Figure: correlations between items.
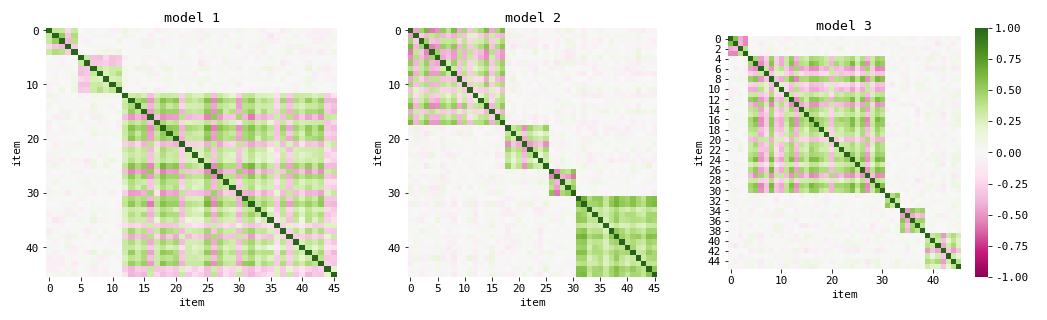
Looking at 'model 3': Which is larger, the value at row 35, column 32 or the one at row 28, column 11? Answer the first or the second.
the second
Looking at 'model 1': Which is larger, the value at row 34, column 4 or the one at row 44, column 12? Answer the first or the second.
the first
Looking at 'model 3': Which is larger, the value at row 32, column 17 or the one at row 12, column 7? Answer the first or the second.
the first
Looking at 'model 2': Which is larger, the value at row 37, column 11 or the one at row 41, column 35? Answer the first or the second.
the second
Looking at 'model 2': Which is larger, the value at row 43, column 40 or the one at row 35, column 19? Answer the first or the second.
the first
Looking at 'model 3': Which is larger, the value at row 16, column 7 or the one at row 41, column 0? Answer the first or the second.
the second
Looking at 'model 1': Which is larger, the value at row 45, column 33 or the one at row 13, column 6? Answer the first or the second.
the second
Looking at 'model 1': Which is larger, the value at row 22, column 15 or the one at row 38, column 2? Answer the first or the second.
the first
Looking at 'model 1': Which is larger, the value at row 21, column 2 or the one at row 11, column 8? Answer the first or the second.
the second
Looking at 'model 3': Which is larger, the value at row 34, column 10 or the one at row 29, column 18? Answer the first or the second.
the second
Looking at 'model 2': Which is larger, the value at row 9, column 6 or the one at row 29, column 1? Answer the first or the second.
the second
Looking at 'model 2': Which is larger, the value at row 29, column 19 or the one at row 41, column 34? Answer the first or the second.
the second
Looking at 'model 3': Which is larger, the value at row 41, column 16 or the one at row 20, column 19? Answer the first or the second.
the first
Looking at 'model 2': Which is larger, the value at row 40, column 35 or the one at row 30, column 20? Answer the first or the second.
the first
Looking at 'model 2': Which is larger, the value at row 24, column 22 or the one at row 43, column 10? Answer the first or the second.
the first
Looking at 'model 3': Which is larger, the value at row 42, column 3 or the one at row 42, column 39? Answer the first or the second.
the first
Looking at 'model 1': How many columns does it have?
46
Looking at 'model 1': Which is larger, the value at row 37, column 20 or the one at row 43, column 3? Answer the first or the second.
the first
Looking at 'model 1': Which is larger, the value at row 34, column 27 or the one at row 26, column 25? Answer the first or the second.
the first
